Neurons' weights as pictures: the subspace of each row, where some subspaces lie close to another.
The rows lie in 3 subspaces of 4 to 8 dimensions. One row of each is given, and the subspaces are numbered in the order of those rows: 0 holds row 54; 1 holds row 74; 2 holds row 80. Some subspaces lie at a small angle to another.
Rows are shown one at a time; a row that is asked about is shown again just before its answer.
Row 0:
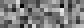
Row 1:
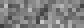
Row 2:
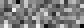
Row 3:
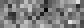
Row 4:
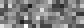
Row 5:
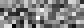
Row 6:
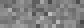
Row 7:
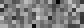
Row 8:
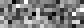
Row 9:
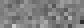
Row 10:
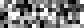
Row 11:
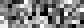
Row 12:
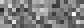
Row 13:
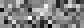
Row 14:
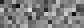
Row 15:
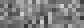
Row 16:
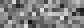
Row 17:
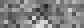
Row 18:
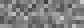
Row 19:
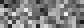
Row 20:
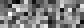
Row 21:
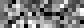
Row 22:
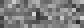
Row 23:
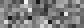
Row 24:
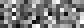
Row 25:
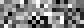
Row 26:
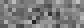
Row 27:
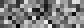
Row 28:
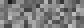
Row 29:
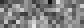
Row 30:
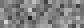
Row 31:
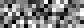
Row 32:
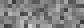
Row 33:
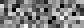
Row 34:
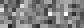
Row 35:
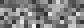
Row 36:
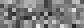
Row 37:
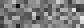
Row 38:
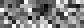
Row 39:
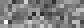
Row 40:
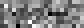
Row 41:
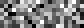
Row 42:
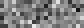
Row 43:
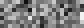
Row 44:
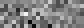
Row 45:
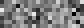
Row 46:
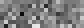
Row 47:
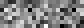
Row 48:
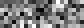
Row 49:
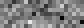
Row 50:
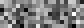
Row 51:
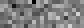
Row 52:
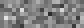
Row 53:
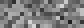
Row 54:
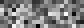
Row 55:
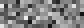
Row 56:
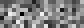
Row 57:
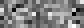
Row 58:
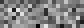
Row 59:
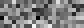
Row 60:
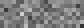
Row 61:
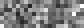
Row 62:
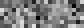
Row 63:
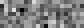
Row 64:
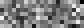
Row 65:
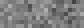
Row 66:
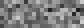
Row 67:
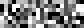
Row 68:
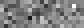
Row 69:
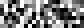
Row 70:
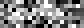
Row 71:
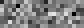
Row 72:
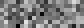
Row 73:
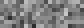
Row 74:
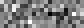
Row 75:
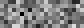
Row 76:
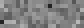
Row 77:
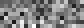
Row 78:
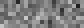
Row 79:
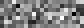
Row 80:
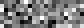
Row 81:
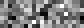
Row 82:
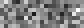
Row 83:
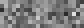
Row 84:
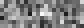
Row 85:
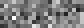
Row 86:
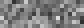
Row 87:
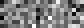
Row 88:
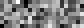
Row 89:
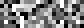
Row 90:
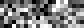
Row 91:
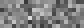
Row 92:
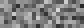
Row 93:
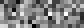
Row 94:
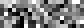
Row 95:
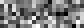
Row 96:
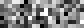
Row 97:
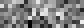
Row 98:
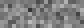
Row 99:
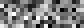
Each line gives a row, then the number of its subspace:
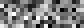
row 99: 2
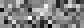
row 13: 1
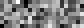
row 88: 2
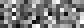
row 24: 0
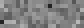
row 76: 2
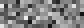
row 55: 2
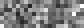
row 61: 2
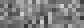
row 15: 2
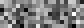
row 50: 1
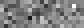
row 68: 2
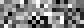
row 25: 2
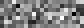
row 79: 1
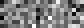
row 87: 1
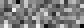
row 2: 2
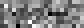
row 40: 1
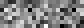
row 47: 2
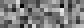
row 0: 2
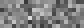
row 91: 1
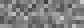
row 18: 2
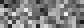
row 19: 1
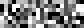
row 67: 2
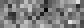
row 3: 2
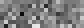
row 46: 2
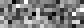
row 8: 0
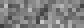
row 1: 2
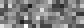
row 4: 2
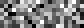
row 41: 2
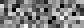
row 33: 2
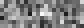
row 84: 2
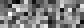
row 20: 2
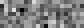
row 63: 2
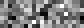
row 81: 2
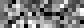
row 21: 0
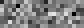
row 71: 0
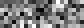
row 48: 1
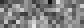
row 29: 2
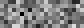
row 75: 0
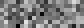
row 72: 0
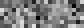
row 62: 1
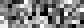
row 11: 0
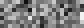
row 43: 2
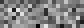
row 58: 2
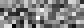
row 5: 0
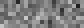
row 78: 2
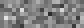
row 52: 2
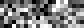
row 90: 2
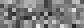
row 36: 2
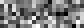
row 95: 2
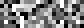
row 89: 2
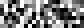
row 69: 2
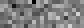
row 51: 2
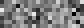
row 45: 1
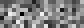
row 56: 2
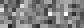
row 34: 1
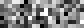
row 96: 0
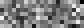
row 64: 1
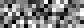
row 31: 1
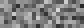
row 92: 2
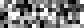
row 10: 2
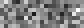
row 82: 2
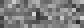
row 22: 1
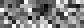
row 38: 1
